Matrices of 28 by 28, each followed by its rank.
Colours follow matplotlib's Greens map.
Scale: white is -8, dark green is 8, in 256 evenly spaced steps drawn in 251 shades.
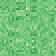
five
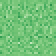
five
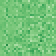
five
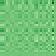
two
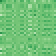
two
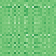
two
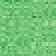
five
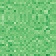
five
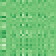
two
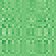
two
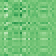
two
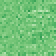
five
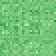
five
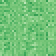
five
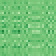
two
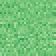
five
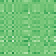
two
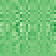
two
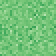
five
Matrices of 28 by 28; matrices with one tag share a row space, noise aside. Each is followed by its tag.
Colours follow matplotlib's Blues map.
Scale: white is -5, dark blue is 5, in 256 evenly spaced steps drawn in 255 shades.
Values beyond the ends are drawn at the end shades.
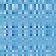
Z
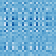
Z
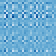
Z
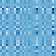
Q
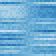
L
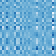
Q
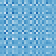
Z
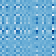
Q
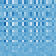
Z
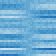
L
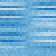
L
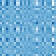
Q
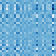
Q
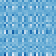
Z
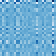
Q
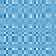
Z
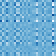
Q
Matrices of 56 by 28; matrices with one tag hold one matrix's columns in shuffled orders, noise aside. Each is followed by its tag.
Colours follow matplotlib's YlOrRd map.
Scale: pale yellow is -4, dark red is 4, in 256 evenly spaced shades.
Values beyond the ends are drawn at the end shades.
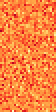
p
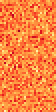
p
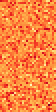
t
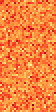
t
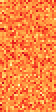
t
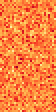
p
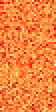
t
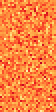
p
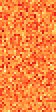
p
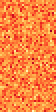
p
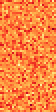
t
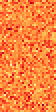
t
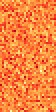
p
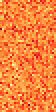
t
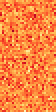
p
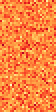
t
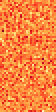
p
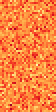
t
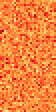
p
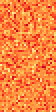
p
